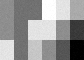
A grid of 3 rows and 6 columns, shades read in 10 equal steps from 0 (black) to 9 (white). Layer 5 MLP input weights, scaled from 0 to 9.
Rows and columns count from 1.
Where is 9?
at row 1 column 4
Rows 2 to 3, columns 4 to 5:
8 5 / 5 3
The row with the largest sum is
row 1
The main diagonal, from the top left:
5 4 7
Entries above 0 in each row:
6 6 5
